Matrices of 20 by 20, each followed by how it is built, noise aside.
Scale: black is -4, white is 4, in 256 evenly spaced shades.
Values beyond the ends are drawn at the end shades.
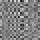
low rank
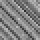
Toeplitz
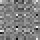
low rank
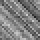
Toeplitz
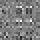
low rank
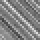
Toeplitz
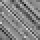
Toeplitz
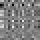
low rank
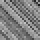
Toeplitz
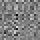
low rank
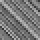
Toeplitz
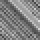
Toeplitz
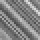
Toeplitz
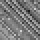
Toeplitz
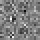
low rank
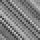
Toeplitz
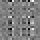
low rank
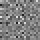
low rank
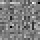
low rank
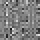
low rank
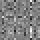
low rank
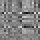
low rank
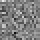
low rank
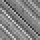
Toeplitz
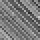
Toeplitz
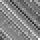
Toeplitz
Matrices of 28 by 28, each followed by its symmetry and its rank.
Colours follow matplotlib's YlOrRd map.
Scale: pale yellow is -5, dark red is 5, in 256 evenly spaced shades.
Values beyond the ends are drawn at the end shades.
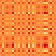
symmetric, rank one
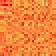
neither, rank five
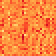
neither, rank five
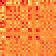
symmetric, rank three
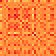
symmetric, rank three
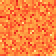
symmetric, full rank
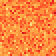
neither, full rank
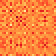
symmetric, rank three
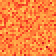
symmetric, full rank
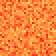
neither, full rank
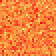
neither, full rank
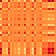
symmetric, rank one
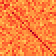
symmetric, full rank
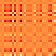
symmetric, rank one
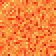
symmetric, full rank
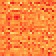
neither, rank five
